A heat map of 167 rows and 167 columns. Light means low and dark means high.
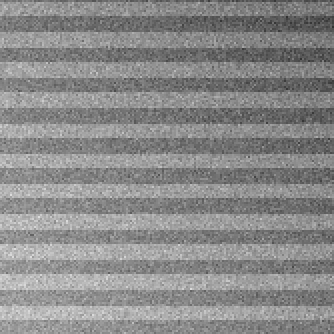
Stripes: horizontal, repeating 11 times. Ninth with the lowest average: bottom left. Slope: up to the top right. Ninth with the highest average: top right.
